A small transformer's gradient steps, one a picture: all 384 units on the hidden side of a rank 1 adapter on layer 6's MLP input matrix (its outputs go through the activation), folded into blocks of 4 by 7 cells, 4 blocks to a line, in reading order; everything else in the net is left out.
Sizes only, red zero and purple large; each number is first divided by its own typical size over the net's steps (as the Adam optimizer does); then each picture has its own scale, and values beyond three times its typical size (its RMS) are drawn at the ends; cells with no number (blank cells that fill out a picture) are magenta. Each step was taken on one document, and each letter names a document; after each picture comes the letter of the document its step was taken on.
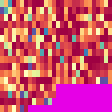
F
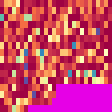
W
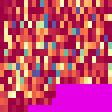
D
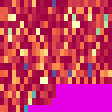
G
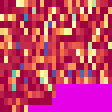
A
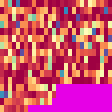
F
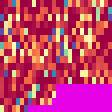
W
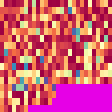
D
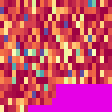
W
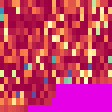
G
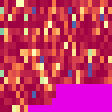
A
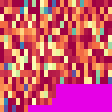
D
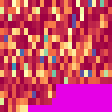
G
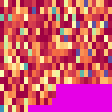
W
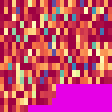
D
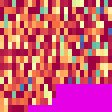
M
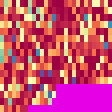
F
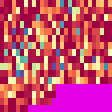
D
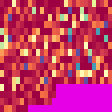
G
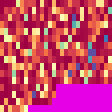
A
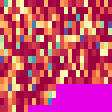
F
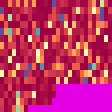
A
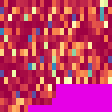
G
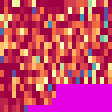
A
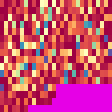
D
